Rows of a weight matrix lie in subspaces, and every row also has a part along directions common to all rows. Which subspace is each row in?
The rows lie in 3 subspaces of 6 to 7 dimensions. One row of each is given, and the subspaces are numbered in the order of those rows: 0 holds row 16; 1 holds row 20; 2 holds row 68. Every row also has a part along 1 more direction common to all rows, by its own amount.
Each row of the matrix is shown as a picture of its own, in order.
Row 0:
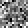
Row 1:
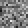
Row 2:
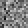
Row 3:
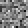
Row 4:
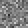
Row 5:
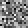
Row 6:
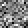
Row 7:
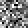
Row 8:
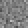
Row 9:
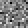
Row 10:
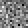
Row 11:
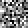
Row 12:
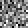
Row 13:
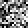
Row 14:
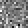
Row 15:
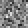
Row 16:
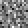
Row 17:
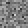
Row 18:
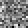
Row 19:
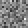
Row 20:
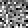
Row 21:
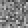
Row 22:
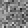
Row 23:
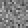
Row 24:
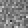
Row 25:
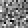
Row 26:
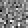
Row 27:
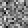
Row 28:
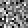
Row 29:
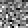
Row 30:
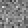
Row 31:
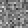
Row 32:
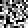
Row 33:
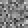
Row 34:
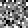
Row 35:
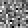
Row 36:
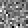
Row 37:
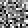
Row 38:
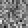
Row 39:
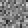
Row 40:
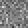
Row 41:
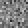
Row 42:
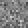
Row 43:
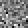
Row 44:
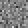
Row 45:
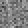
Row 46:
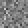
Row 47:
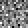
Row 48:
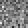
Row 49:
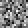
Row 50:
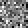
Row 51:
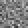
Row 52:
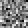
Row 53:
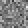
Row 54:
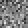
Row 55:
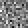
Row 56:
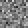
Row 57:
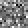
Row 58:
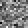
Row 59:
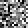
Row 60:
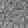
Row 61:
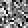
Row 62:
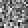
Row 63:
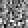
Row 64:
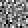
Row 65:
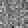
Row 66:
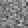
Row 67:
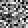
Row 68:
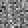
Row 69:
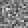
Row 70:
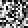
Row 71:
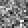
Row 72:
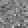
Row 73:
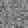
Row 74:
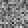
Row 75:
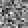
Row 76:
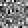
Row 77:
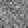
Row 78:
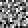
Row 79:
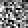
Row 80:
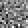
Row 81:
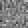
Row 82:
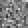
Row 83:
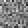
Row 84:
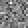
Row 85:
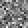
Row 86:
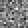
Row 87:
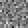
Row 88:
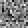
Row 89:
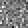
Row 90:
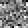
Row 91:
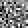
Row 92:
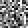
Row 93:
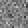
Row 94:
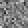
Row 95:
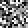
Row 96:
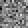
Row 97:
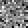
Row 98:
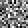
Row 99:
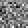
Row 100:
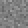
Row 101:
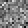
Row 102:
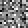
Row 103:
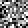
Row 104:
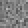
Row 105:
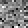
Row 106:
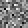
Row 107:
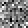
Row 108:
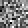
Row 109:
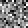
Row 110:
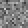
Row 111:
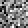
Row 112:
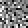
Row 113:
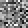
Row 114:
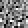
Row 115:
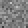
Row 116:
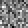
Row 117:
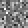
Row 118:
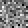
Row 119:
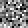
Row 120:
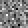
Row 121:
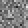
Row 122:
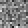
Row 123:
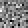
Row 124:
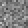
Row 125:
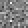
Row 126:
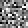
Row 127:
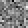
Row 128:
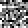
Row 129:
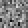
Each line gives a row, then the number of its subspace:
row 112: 2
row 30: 0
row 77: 0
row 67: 2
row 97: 1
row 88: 1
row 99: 0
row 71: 1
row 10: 1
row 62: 0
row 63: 0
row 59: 2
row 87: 1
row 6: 2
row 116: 0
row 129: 0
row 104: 1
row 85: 2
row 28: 2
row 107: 2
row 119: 0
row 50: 1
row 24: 0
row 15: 1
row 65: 2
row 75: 1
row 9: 0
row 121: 1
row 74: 2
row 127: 1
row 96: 1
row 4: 2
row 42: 1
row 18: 2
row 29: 1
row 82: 1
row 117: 2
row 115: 0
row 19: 0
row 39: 1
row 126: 1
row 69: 1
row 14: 0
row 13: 2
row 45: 2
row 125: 0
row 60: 0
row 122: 1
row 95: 2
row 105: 1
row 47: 0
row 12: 1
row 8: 0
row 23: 1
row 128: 1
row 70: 1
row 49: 1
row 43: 2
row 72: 1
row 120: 0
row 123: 0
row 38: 0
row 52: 1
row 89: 0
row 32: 0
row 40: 0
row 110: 2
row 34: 1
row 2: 2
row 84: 0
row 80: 2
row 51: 1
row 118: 1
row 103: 2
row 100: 1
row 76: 1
